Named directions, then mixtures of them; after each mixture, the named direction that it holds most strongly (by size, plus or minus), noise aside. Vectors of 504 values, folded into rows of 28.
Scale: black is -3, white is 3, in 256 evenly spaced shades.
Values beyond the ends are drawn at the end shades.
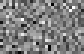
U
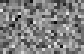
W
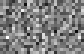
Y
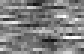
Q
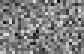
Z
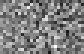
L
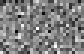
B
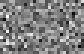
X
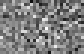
L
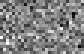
X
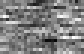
Q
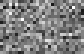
U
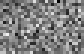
Z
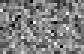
W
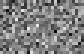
Y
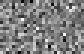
U
